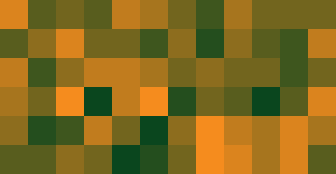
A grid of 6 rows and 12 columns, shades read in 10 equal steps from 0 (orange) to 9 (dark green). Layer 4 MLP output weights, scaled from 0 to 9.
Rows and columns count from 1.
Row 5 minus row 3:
2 1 3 0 3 6 -1 -4 -3 -2 -6 -2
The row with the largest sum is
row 2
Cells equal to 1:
6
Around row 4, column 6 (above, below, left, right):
3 9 2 8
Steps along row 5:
up down down up up down down up up down up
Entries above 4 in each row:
8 7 6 7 4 7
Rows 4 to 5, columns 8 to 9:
5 6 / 0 2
